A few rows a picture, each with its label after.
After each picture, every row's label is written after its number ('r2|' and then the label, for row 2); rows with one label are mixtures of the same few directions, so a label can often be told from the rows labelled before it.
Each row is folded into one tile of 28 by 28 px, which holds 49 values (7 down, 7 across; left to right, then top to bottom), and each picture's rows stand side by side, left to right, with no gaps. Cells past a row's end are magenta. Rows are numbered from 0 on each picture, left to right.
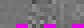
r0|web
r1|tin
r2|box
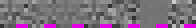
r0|web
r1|tin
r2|web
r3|web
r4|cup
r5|box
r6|tin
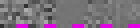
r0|web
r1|cup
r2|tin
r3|tin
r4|box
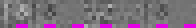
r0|box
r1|box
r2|tin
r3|web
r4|web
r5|box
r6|web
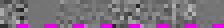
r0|cup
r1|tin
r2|tin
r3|web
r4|web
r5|web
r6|box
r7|tin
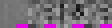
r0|box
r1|cup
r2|box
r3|cup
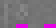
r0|box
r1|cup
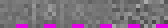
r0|web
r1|box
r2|box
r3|tin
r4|web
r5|tin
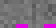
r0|tin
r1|box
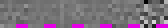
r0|web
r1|web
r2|box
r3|web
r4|web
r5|tin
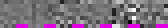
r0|tin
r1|box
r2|tin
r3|tin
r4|cup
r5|web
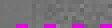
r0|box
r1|box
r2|web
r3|web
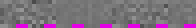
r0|cup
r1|tin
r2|cup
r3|box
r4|cup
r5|web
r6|cup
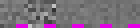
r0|web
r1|web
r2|web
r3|cup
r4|box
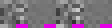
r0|cup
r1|tin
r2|cup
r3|tin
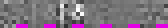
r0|tin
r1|box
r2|box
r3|cup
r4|web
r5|web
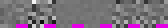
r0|cup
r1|tin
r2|tin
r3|web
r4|tin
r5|tin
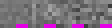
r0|web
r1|box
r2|cup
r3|web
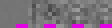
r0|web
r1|box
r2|cup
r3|cup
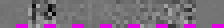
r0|cup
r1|box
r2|web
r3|box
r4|tin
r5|web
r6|cup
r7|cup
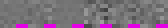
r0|tin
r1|cup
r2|web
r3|cup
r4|cup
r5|cup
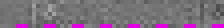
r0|cup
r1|box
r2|tin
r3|cup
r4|tin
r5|tin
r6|cup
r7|box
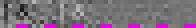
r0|box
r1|tin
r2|box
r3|tin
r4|web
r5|web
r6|cup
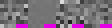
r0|web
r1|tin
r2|tin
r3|cup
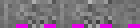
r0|box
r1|tin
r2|box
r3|tin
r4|cup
